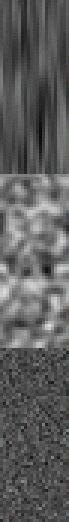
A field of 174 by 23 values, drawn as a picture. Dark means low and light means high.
It is made of 3 by 1 panels. Panel 1,1: low, streaked downward. Panel 2,1: middling, blotchy, strong in contrast. Panel 3,1: low, fine-grained.
